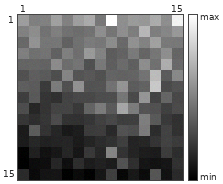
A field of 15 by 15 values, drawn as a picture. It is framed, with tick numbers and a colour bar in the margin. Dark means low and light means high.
The ninth with the highest average is the top right. No regular stripes run through it. Fine speckle covers the field. The bottom left is the ninth with the lowest average. Values rise toward the top.
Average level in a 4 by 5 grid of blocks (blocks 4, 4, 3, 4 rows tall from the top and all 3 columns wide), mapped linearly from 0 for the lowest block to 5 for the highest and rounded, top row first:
4 4 5 5 5 | 3 3 3 4 4 | 1 1 2 3 2 | 0 0 1 1 1
